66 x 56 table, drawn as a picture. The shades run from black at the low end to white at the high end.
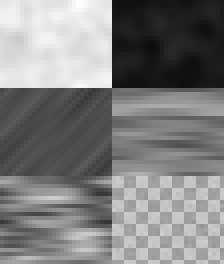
It is made of 3 by 2 panels. Panel 1,1: very high, blotchy, faint in contrast. Panel 1,2: very low, blotchy, faint in contrast. Panel 2,1: low, slanting up to the right, faint in contrast. Panel 2,2: middling, streaked across. Panel 3,1: middling, streaked across, strong in contrast. Panel 3,2: high, checkered.
